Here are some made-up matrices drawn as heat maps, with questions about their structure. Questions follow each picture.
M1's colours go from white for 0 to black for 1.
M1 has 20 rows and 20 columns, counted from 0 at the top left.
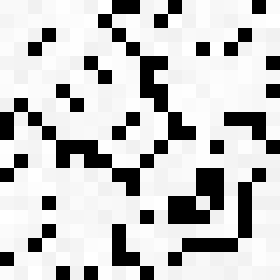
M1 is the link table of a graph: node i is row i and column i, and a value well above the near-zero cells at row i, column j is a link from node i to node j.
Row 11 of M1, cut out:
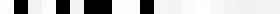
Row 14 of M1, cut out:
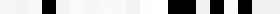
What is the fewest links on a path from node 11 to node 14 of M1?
3
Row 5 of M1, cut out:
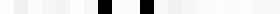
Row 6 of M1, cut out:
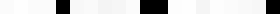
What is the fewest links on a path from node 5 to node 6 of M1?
2
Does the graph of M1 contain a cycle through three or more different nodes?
yes
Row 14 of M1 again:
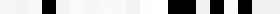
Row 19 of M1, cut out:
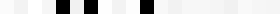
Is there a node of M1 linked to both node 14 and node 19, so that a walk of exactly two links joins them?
no
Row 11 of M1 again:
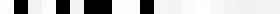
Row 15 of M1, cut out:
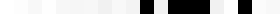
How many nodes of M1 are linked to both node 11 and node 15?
1
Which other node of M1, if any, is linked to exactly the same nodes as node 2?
node 16
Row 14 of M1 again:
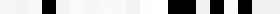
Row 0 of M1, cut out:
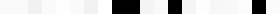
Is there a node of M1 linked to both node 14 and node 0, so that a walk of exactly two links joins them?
yes
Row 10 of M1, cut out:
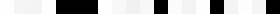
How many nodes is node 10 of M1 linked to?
6
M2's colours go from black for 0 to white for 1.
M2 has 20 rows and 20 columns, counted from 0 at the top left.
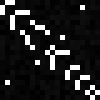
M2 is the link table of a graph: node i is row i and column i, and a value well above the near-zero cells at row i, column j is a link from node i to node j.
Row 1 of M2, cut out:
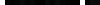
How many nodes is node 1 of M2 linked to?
2
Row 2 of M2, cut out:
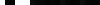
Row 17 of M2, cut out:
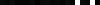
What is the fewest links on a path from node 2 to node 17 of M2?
5
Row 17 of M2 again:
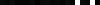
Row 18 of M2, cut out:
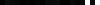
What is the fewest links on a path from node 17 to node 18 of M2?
1
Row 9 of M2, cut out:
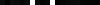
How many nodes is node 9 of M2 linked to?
2
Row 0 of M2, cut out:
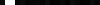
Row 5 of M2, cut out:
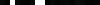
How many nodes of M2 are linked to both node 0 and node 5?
1
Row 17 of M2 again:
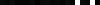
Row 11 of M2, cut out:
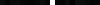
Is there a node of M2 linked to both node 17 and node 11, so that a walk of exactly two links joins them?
no
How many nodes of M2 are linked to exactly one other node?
5
